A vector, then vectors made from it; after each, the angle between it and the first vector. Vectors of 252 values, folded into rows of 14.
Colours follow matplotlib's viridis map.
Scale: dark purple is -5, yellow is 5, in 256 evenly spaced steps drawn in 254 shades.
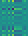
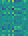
nearly parallel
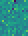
partly aligned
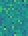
partly opposed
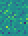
orthogonal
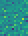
orthogonal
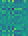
nearly parallel
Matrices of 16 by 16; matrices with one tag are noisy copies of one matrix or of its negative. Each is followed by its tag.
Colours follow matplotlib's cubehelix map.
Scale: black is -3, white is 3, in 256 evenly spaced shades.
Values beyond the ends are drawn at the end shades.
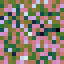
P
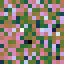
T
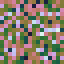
P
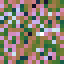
P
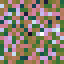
P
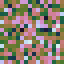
T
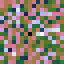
P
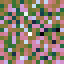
P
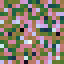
T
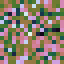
P
